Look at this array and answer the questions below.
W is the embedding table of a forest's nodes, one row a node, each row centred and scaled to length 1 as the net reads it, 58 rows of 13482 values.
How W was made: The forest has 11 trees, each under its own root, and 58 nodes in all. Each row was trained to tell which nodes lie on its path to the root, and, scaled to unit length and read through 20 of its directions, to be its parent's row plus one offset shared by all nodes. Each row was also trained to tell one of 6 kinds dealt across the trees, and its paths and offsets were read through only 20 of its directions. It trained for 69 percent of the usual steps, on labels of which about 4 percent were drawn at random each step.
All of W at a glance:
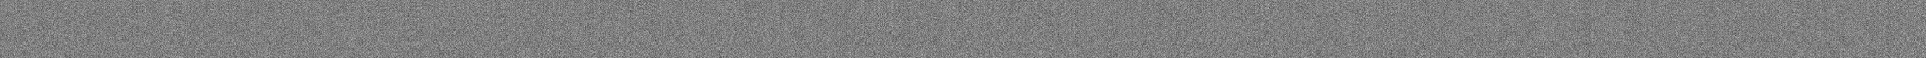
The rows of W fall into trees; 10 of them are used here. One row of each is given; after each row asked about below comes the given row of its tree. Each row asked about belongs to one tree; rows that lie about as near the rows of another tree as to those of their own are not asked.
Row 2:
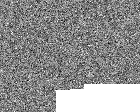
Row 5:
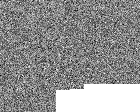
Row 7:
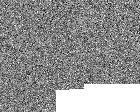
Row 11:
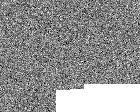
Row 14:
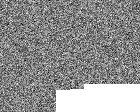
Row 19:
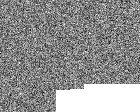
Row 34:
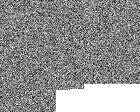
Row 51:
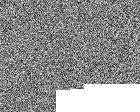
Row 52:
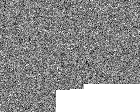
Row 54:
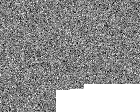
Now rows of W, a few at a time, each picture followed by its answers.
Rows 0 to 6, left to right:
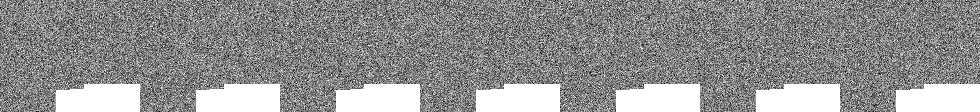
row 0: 5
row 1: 7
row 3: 34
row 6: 11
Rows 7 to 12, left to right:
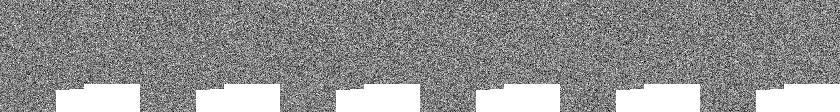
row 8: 7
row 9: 2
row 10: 11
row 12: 34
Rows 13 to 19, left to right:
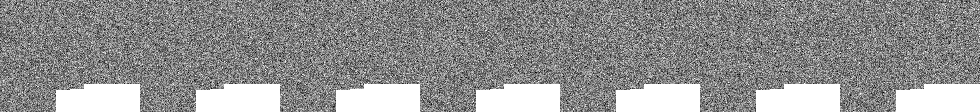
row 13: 19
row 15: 54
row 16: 51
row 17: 2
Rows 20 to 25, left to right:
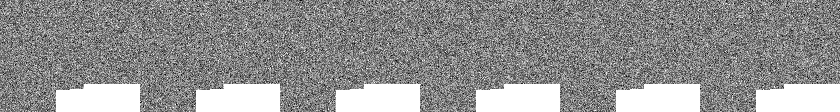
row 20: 52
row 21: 14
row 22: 5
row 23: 14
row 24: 11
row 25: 14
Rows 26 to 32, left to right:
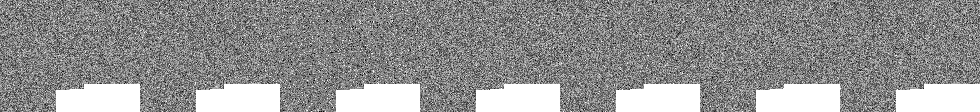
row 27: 34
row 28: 7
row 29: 14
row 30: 52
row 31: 54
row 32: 34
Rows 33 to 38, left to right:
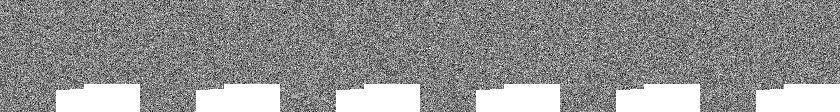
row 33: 5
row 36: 11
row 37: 51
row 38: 52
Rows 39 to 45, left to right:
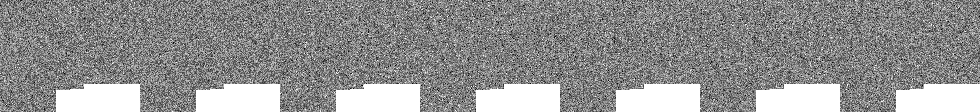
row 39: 51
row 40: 51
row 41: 19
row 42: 7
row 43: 7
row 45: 52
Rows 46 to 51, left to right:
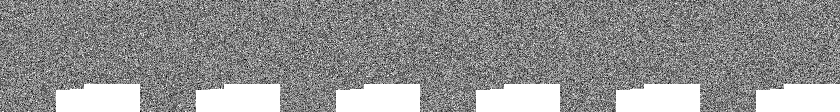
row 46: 5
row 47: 7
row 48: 2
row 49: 2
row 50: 54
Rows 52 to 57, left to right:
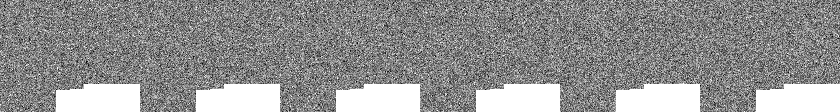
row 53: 54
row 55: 51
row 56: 5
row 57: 14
